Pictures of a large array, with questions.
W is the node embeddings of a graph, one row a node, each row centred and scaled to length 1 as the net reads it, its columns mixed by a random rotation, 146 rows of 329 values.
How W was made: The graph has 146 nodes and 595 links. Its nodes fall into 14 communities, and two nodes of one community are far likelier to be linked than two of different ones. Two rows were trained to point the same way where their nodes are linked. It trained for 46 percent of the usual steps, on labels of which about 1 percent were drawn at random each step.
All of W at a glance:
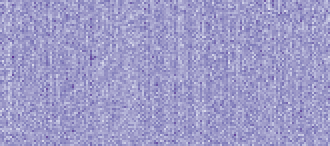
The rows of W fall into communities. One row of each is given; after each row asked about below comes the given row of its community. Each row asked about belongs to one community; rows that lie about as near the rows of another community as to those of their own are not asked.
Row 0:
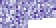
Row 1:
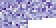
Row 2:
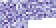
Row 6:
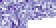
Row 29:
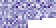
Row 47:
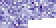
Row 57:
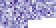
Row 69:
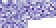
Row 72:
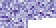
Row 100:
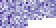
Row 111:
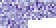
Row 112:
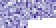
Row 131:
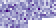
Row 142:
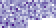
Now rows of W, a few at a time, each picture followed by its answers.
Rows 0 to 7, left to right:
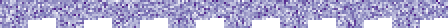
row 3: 112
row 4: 72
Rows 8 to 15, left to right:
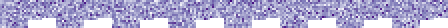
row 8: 100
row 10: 131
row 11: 111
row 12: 6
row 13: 29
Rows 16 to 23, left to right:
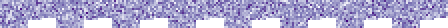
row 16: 111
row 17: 1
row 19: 72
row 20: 6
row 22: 112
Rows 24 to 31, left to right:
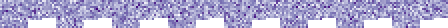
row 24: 131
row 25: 72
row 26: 112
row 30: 29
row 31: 69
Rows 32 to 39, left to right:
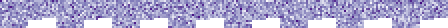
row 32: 131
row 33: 29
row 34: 111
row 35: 142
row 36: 100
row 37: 47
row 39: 1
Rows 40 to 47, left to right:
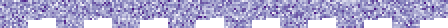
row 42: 1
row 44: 47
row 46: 131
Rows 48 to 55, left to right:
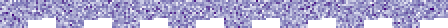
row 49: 47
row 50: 69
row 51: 6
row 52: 69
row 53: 1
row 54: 112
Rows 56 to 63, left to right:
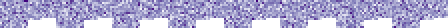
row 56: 57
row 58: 112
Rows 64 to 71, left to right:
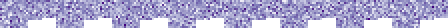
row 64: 6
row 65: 69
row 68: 47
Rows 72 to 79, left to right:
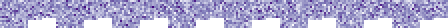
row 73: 111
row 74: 47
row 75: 131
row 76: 69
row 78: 6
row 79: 69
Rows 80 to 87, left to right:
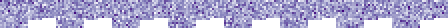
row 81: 1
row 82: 47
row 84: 100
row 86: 131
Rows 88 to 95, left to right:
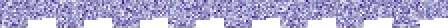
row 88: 100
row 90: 142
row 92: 29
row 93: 6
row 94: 6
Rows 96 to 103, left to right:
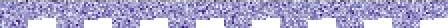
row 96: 47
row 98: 47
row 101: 72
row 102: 72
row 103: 0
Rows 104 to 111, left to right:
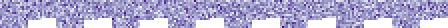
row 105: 29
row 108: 2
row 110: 69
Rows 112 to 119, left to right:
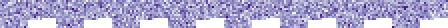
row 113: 111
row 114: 111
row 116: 72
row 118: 111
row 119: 131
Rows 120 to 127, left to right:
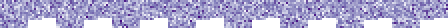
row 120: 142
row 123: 131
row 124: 100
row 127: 111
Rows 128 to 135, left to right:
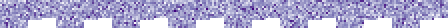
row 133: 29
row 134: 1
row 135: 112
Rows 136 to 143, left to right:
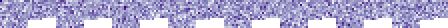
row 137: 72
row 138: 112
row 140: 6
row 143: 100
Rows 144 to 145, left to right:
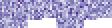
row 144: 69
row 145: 57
